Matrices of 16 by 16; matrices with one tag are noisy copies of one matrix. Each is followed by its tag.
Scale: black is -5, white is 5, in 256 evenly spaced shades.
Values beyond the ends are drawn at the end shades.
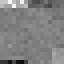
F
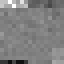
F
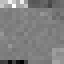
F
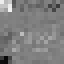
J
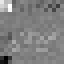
J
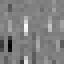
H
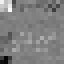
J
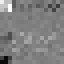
J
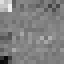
J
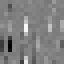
H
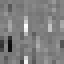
H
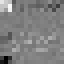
J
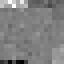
F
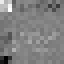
J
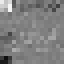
J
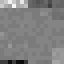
F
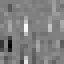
H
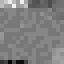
F
